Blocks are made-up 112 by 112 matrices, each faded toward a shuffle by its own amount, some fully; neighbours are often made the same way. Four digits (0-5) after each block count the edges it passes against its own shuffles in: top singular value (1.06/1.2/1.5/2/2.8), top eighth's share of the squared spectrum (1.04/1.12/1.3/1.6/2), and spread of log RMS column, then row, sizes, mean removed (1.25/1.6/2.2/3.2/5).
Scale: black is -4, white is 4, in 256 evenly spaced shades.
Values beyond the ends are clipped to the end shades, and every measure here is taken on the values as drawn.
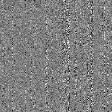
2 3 4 0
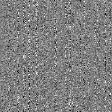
2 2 4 0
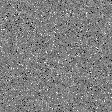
0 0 0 0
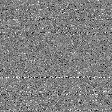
2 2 0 3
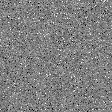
1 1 0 1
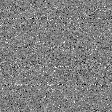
1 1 0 3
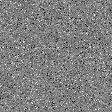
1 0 0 1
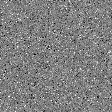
0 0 0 1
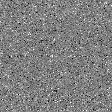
0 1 0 2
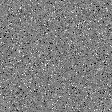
0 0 0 0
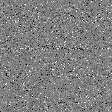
2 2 0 2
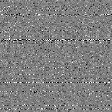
4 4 1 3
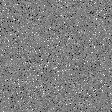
0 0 0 0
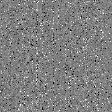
1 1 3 0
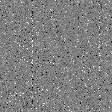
2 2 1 0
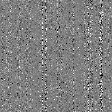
2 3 4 0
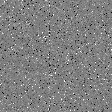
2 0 0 0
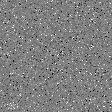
0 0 0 0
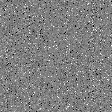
1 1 2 0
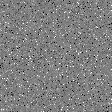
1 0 0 0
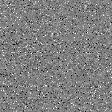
3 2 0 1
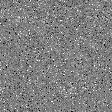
2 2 0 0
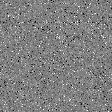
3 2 0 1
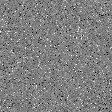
2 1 0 0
